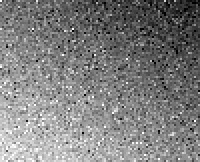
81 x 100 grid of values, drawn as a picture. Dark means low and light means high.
The texture is fine-grained noise. The field climbs toward the bottom left. No regular stripes run through it. The top right is the ninth with the lowest average. Neither half mirrors the other. On average the colour sits 50% of the way up the scale. The ninth with the highest average is the bottom left.
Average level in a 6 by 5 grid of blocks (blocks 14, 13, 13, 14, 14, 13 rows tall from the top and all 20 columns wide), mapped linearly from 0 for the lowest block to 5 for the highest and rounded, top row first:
22100 | 32210 | 33221 | 43322 | 44332 | 55433
